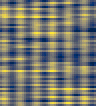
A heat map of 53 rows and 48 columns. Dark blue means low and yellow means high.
Histogram: bell-shaped. Stripes: upright, repeating 6 times. Average level on the scale: 50%. Slope: none.
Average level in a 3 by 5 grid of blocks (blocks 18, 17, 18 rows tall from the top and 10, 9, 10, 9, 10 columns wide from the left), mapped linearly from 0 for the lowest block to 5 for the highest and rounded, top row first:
35420 / 21210 / 33332
